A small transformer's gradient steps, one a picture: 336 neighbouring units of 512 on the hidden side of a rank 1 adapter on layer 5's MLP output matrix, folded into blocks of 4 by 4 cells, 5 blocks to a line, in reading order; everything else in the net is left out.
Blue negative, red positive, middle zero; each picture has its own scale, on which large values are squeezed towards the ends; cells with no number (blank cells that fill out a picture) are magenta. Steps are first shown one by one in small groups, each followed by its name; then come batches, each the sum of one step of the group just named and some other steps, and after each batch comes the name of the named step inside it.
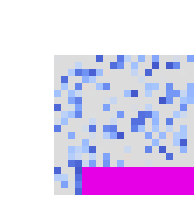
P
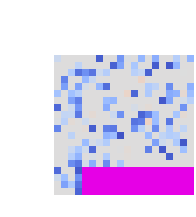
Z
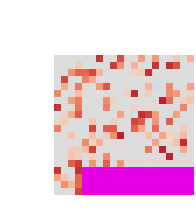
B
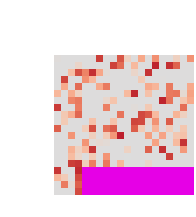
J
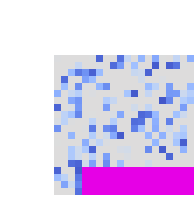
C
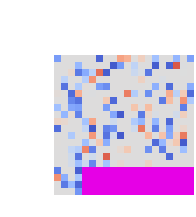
B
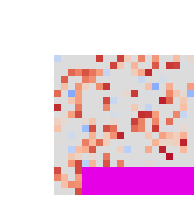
B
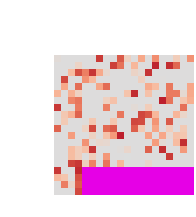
J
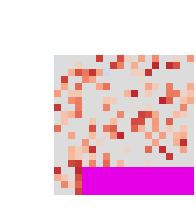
J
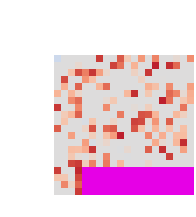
J
